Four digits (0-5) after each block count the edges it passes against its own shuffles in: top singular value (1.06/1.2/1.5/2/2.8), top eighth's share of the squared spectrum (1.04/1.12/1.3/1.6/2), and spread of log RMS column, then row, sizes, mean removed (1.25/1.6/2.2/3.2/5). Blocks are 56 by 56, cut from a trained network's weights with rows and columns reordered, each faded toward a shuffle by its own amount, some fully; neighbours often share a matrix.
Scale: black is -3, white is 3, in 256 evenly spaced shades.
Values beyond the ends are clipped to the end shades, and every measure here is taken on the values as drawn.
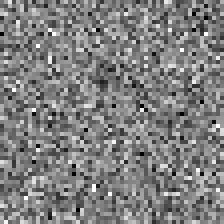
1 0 0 0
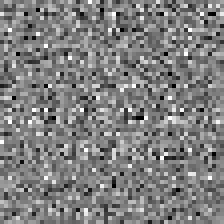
3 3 0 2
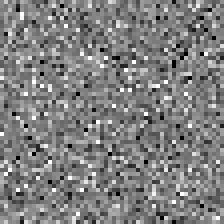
0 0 0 0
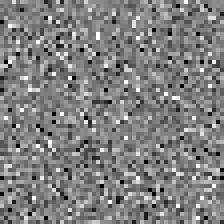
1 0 0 0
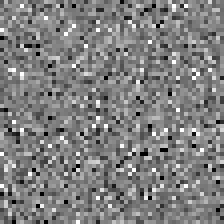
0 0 0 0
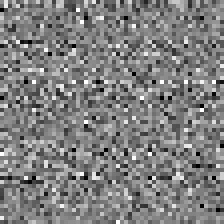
3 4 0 3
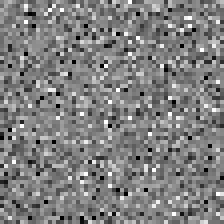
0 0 0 0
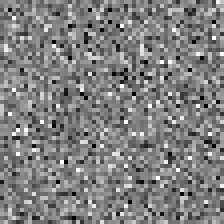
1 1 0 0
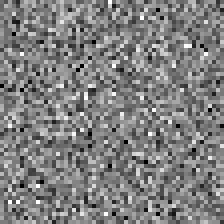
1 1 0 0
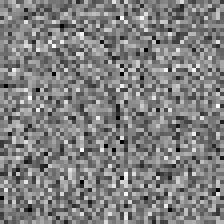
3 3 1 0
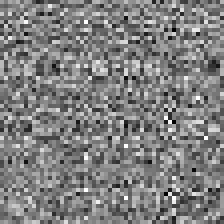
4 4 1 2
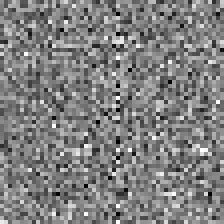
3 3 1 0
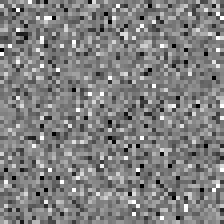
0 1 0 0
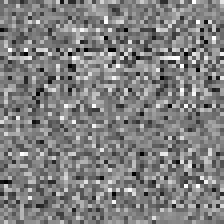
3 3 0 3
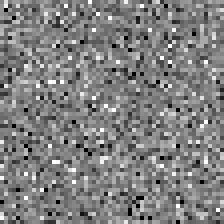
1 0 0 0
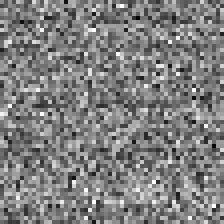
2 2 0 0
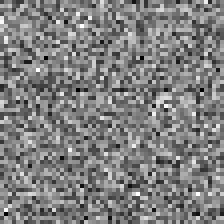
2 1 0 0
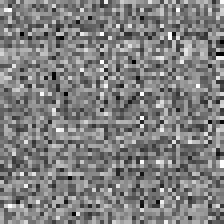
3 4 2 1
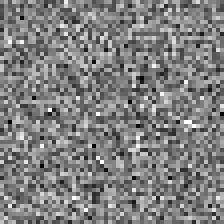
2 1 0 0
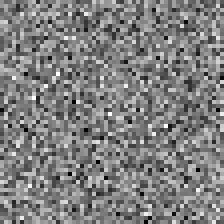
1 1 0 0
